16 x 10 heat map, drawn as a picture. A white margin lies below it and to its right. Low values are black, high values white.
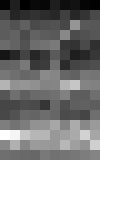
On average the colour sits 40% of the way up the scale. There is an overall slope up to the bottom. Horizontal stripes repeat 3 times down the table.
